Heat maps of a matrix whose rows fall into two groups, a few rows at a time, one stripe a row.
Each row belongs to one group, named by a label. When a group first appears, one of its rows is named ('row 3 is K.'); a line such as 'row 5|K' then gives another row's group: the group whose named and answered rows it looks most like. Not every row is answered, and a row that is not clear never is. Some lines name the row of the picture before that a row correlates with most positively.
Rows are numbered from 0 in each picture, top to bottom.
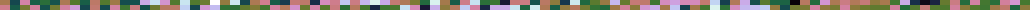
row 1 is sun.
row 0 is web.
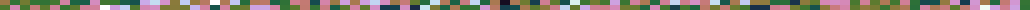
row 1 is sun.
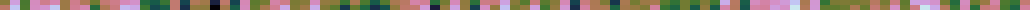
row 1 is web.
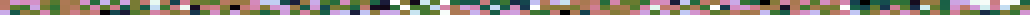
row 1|sun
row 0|sun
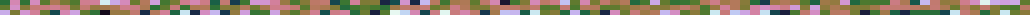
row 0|sun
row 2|sun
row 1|web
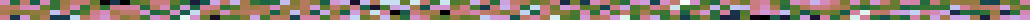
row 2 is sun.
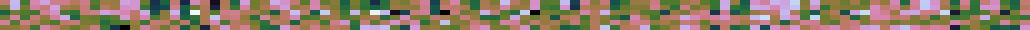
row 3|web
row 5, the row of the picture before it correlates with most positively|0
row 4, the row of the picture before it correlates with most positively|0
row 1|web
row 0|web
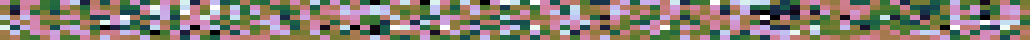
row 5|sun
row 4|sun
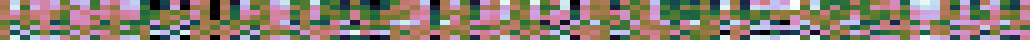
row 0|web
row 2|web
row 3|web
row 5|web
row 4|sun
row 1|web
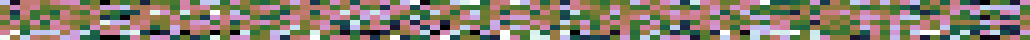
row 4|sun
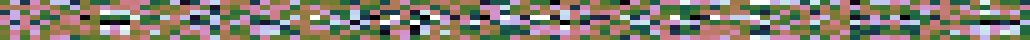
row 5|sun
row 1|web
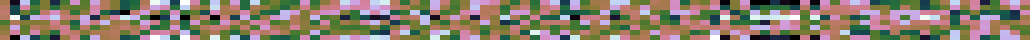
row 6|sun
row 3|web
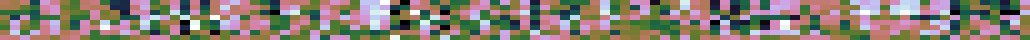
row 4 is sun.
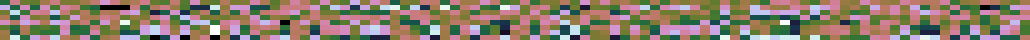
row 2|web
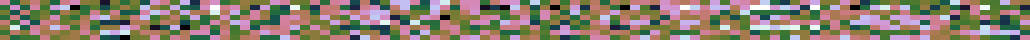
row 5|web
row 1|web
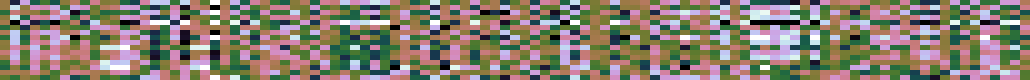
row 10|web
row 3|web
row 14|sun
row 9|sun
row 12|sun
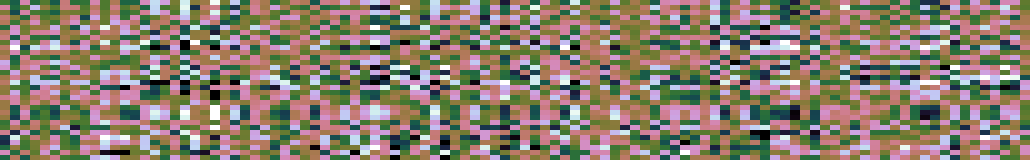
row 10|web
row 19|web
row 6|web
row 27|sun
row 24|sun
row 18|web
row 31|sun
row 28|sun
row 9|web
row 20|sun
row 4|sun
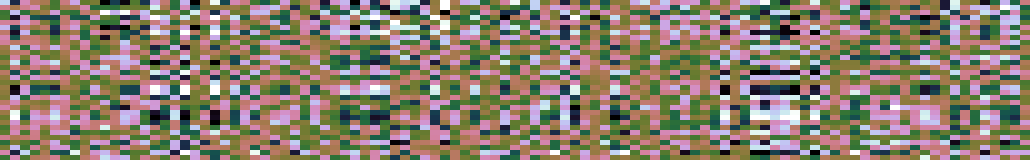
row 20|sun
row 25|sun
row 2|sun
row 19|web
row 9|web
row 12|web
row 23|web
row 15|web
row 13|sun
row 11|sun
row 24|web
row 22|web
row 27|sun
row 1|sun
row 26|web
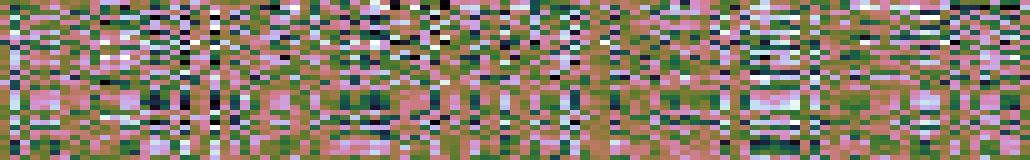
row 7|sun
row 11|sun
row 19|web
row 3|web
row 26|web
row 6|web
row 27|sun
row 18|web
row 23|sun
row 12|web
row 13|sun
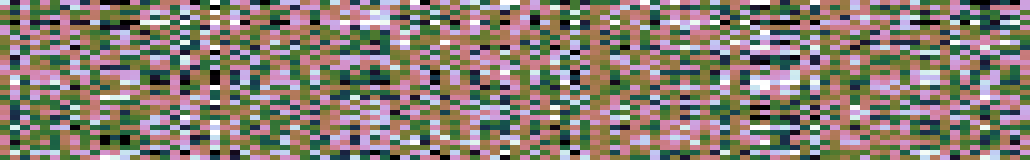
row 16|web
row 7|web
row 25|web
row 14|web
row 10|web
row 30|web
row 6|sun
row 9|web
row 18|web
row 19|sun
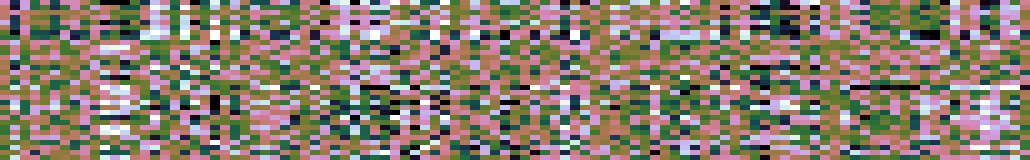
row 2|sun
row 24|sun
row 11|web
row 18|sun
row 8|web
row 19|web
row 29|sun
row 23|sun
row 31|sun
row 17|sun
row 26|sun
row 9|sun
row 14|sun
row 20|sun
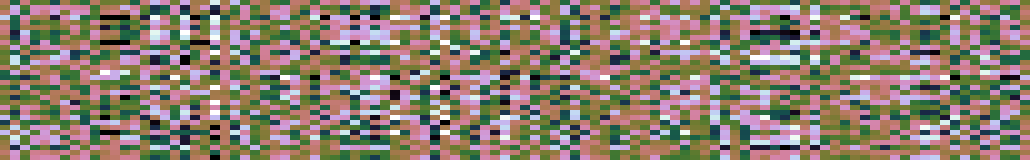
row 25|web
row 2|web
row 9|web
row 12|web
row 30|web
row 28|web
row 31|web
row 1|web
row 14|sun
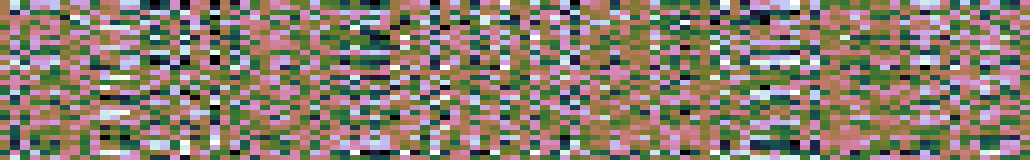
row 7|sun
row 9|sun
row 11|web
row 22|sun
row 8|web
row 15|sun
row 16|sun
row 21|web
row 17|sun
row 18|web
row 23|sun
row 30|sun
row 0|web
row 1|web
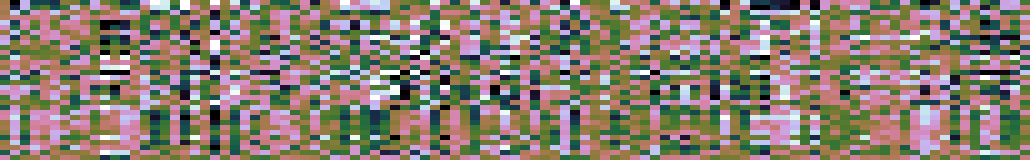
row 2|web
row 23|web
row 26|web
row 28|web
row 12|web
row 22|web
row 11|sun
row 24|web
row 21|sun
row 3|web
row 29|web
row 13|sun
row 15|sun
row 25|web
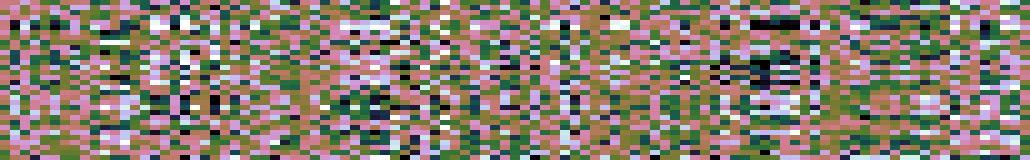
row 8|sun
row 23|sun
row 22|web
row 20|web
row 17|sun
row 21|sun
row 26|web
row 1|web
